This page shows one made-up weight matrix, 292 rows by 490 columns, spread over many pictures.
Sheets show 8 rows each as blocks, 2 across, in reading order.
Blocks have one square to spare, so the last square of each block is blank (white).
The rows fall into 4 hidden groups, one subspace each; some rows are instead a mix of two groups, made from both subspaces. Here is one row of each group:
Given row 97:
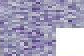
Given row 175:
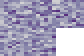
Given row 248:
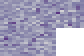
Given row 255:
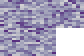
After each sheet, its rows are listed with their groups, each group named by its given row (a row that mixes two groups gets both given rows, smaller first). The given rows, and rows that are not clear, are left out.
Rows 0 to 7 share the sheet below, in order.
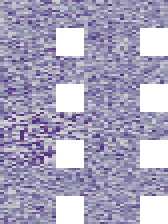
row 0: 175
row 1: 97 and 175
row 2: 175
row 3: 175
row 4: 97
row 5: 255
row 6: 175 and 255
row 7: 248
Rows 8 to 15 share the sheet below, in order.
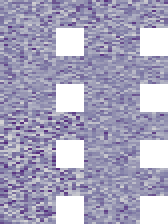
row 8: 175 and 248
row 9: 248
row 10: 248
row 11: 248 and 255
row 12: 175 and 255
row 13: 97
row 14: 175 and 248
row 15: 175 and 255
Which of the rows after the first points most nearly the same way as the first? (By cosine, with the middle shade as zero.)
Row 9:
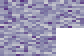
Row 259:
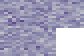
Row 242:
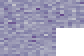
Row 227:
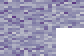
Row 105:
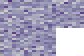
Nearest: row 242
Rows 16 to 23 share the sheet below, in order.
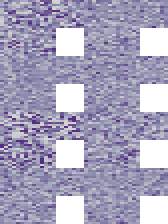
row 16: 175
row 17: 175 and 248
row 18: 248
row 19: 255
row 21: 97 and 248
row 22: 248
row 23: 175
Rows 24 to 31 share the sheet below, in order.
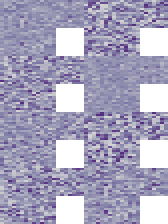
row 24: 97
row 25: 97
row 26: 248
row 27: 248
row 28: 175
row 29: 175 and 255
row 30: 175
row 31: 97
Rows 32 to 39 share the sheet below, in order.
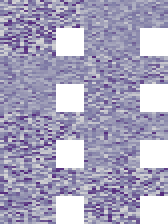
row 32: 175
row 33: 255
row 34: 248
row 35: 175 and 248
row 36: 97 and 175
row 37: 97
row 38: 175 and 248
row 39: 175
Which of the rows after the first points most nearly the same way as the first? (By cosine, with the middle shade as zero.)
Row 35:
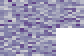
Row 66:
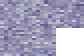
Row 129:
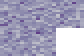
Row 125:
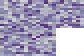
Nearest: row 125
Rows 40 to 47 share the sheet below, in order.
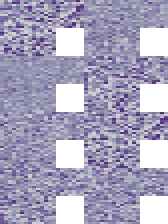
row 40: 175
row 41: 175
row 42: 175
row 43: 97 and 175
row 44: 97 and 255
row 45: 175
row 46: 175
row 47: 248
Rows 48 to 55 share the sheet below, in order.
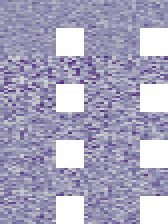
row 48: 175
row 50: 255
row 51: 248
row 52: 97
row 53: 175 and 255
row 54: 255
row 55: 97
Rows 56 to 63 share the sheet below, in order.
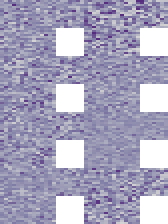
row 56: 97 and 248
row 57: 175
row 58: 97
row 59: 255
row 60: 97 and 255
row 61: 248
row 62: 255
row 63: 175
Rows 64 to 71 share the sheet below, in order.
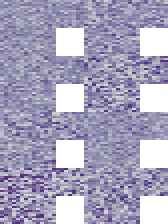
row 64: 248 and 255
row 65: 248
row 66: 97 and 248
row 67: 97
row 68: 175
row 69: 97
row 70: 255
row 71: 175 and 255
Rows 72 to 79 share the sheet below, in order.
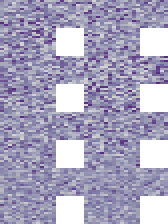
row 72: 97 and 175
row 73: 255
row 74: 175
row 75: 97
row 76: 255
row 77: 255
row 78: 175
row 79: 175
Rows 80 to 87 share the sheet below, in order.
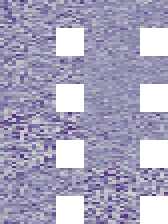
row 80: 248
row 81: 255
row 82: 97
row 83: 175
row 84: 97
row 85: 255
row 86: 97
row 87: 248 and 255
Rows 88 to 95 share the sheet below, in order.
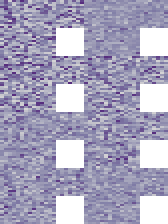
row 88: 248
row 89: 255
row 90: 248 and 255
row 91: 248 and 255
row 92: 97
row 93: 97
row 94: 248
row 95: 248
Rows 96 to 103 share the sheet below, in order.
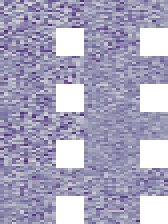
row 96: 97
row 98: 248
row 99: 97
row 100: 175 and 248
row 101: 97
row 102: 97
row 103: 255
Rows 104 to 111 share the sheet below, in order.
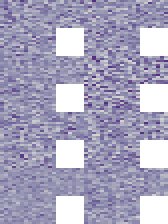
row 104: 248
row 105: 255
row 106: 175 and 255
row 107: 97 and 248
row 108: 97
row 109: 248
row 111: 175
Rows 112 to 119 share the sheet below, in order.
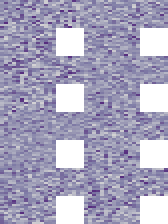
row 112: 248
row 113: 175 and 255
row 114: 97
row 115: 175 and 248
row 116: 255
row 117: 175
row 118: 175
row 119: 175 and 248
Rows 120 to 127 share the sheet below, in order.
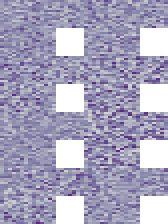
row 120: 97
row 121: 248
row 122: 248 and 255
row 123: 175
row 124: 248
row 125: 248
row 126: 175
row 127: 248
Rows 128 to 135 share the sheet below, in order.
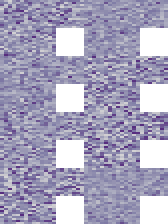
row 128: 97 and 255
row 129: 175 and 255
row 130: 97
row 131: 255
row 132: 248
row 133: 248 and 255
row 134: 248
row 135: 175
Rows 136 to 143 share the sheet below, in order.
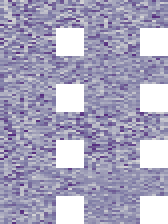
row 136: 248
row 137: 97
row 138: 175
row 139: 255
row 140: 248
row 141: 175
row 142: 97
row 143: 175 and 248
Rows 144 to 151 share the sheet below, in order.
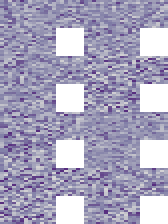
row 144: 248
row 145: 175
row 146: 97
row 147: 255
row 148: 175
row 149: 255
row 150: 255
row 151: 97
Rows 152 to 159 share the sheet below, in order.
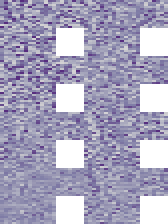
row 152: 248
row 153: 97 and 255
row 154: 97 and 175
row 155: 97 and 175
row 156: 97 and 248
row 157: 248
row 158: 97
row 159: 248
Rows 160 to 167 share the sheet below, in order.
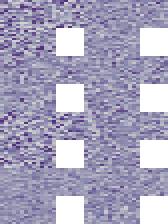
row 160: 255
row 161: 255
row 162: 97
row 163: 175
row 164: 97 and 255
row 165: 248
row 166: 97
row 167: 175
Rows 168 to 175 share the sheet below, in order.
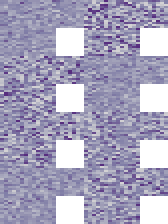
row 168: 175 and 255
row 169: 97 and 248
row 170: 97 and 248
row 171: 175 and 255
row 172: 248
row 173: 248
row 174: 255
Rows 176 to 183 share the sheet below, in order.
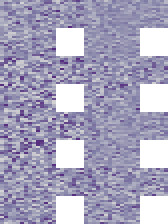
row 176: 175
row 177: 248
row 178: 97
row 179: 255
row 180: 175 and 255
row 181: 248
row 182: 97
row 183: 248
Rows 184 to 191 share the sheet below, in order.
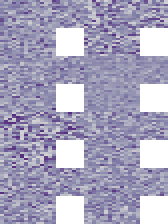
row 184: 175
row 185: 248
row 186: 255
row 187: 175
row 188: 97
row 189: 248
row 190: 248 and 255
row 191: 175
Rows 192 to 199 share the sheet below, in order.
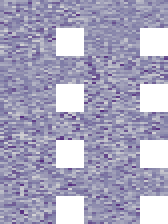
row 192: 97 and 175
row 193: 175
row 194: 175
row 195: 248
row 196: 255
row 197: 97
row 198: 97
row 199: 97
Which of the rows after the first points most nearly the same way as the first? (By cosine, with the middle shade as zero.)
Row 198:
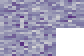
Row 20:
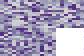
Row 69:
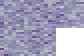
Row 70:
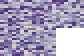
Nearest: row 70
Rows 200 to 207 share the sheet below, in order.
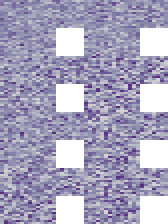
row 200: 175
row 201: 97
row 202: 248 and 255
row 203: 175
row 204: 97
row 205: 97
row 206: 97 and 248
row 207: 97
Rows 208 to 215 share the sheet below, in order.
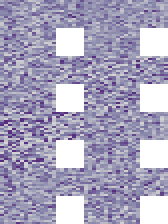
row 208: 97 and 248
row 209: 248
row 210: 97
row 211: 255
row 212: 255
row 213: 175 and 248
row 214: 248
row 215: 175
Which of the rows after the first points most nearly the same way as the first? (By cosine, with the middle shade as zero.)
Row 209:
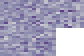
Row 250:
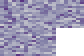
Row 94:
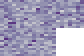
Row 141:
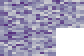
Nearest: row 250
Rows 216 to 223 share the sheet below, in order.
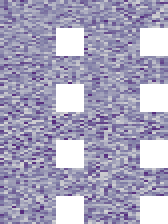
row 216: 248
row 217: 97 and 175
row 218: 248 and 255
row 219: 97 and 248
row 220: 255
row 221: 97
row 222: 175 and 255
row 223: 97
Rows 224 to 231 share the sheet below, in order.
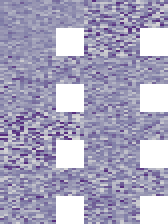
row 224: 175
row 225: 175
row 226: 175 and 255
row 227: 255
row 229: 175
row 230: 255
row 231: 97 and 175
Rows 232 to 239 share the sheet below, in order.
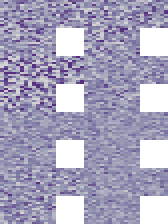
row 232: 255
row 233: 255
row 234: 255
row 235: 97 and 248
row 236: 248
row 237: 248
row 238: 175
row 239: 248 and 255
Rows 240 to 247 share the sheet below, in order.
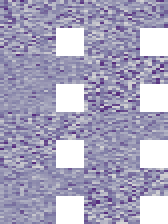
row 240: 248
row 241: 175 and 255
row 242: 97 and 248
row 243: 97 and 175
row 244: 175
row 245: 255
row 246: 97
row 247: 175
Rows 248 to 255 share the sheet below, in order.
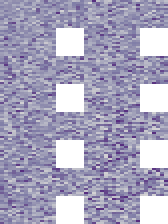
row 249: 248 and 255
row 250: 248
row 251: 175
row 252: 248
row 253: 97
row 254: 175
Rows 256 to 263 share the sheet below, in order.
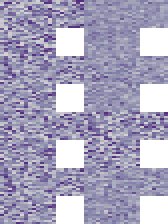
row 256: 97 and 175
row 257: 175
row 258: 248
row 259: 175 and 255
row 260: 248 and 255
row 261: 248 and 255
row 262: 248
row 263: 97
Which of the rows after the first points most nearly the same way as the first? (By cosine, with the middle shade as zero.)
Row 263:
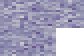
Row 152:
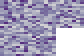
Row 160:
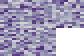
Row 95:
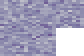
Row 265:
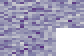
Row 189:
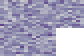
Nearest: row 265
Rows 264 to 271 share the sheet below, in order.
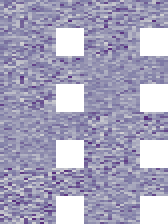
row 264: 97
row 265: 97 and 255
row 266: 97
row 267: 248
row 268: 248 and 255
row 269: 97 and 175
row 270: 255
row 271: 248
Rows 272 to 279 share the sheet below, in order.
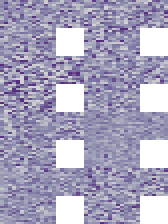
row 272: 248
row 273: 255
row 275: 175
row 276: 248
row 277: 97 and 175
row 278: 175 and 248
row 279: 248
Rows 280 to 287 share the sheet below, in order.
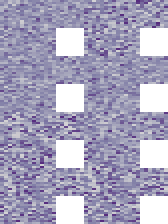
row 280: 97 and 255
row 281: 175 and 255
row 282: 255
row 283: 175 and 248
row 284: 97 and 255
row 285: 97 and 248
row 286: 248
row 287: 248
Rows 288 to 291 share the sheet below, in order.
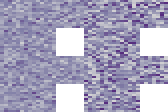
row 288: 97 and 175
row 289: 97 and 255
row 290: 97
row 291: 248
